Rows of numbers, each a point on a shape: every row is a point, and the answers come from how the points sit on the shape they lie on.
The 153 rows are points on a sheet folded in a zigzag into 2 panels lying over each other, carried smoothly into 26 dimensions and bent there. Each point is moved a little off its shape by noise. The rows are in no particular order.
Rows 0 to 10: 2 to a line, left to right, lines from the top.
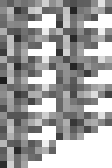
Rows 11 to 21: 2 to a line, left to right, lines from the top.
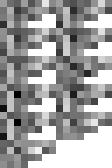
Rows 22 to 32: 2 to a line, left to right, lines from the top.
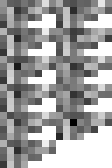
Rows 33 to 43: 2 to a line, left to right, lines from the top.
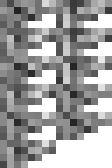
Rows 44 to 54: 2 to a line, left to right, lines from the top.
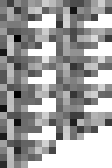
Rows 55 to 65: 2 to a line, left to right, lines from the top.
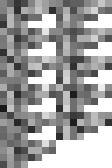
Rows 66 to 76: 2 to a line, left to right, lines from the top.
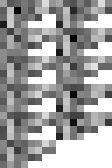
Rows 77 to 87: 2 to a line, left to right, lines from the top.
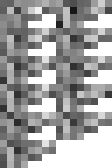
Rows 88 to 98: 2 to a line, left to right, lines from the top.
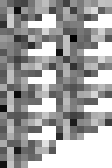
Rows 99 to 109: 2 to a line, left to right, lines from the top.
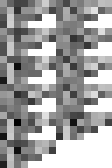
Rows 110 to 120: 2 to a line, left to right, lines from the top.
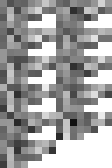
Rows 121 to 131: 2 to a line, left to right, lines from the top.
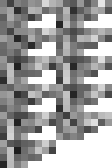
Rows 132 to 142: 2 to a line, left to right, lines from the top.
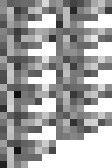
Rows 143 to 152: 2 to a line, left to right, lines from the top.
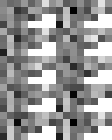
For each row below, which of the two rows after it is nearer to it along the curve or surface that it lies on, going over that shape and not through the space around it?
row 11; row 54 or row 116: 54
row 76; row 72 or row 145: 72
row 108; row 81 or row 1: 1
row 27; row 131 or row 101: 131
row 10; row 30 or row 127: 30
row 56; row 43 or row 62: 62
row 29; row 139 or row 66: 139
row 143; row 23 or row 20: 20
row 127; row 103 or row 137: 103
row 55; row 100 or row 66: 66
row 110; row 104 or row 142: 104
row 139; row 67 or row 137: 67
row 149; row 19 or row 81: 19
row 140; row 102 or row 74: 74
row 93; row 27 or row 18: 18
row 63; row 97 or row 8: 8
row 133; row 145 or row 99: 145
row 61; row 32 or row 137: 32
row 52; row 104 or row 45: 45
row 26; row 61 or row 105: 61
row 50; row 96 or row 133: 133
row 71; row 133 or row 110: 133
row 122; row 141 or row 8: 141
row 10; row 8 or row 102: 8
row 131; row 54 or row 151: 54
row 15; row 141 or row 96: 96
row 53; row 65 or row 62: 62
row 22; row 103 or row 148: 103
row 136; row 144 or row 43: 144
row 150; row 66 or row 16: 66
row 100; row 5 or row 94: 5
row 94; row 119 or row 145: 145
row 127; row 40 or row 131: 131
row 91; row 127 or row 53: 53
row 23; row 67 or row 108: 108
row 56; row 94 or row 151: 151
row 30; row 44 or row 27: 44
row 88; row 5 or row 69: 69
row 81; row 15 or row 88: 88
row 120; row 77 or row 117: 117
